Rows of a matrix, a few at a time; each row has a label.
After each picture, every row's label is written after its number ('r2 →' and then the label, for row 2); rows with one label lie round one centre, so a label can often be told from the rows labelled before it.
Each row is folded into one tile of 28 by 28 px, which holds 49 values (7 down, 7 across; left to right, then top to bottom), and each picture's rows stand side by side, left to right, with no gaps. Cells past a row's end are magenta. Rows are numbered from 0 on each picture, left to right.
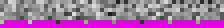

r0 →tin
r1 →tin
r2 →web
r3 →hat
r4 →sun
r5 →web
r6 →sun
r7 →sun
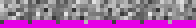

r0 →web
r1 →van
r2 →van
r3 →tin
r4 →web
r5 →van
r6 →tin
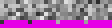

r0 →web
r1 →web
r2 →tin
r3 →sun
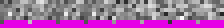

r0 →van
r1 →tin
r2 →van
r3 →van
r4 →sun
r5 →hat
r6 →web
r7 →hat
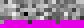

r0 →hat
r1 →web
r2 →van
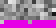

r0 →tin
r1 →hat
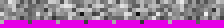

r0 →tin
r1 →van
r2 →hat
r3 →web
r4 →hat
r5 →web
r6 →tin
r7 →van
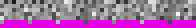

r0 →sun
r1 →sun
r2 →tin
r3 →van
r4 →sun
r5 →tin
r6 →van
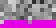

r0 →tin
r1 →sun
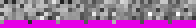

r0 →sun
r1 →web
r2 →sun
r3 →van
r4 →tin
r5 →van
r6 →van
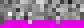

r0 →van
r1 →tin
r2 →sun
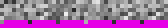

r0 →sun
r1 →web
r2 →van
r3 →tin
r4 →web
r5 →web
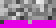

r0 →web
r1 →tin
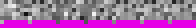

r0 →hat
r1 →sun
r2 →van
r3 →van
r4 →sun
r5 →sun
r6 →sun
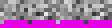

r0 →tin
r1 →web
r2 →tin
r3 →web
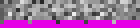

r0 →van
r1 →sun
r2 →web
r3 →web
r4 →tin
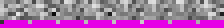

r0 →web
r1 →hat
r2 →tin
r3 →hat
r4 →tin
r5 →tin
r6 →tin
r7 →hat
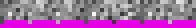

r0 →van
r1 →tin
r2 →tin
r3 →van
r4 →web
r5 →van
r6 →tin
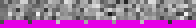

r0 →van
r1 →van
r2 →tin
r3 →hat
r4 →sun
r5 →tin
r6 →web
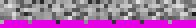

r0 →hat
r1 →sun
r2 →web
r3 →sun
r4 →web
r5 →web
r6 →hat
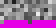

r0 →sun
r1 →van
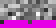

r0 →web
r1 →van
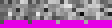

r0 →van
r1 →van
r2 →hat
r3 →hat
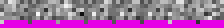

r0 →tin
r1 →van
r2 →hat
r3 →van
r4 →van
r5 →van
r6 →tin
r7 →web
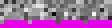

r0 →sun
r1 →hat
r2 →van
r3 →van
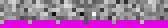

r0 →tin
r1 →hat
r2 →hat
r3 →van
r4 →sun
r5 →tin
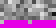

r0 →tin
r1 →hat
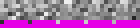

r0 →web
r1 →web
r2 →tin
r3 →tin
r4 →tin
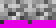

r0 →web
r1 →web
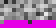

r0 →sun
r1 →web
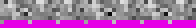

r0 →hat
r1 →tin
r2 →tin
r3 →hat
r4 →tin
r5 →hat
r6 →tin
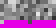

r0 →tin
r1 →van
